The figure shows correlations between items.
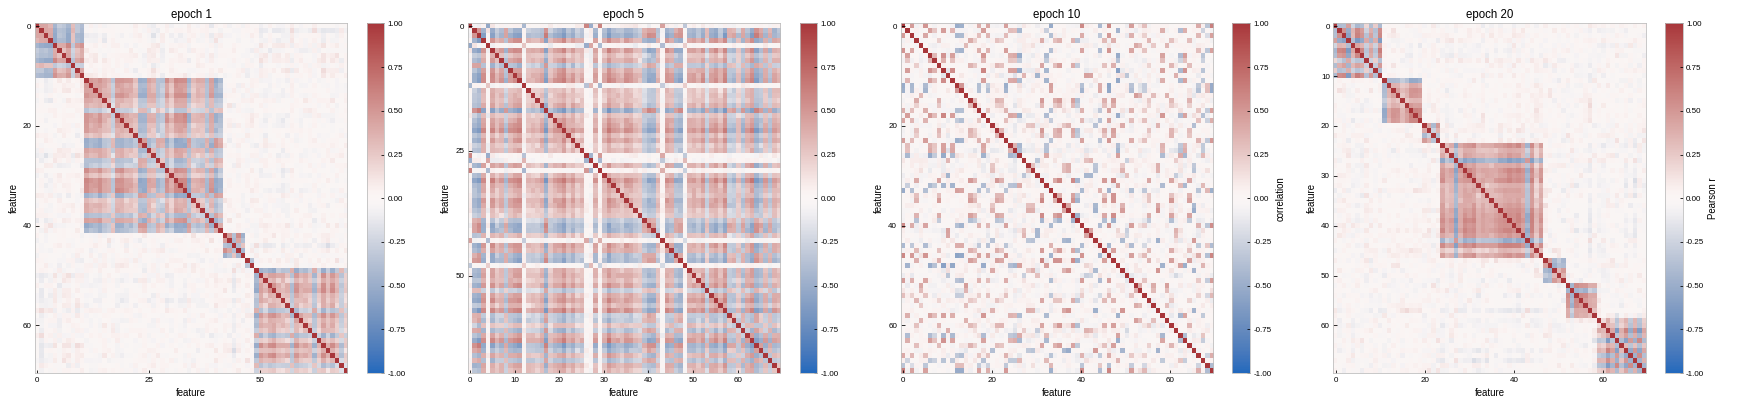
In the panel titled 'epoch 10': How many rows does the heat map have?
70
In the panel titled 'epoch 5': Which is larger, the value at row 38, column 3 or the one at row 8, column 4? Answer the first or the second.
the first
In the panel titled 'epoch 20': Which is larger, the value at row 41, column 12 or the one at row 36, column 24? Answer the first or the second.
the second
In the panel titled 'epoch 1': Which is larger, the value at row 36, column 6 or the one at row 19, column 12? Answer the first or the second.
the second
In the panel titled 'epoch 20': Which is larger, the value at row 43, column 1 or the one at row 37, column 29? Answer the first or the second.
the second
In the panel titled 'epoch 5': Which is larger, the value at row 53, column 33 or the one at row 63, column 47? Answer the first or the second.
the first
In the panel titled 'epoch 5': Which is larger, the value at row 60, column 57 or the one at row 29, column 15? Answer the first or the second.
the first
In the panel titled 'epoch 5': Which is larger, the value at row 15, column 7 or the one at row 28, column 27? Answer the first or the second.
the first
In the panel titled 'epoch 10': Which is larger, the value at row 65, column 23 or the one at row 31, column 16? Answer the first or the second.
the second
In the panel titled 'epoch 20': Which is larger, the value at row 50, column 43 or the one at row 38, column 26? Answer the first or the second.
the second
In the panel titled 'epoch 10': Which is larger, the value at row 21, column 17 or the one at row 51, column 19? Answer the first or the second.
the second
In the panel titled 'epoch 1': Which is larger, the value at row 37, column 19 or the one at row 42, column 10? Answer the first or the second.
the first
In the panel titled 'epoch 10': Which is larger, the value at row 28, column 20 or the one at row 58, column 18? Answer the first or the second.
the second
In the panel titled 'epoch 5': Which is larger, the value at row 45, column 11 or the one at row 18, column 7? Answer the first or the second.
the first
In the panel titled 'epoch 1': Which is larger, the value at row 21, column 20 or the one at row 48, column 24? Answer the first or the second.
the first
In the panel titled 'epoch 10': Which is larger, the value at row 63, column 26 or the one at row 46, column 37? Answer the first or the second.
the second
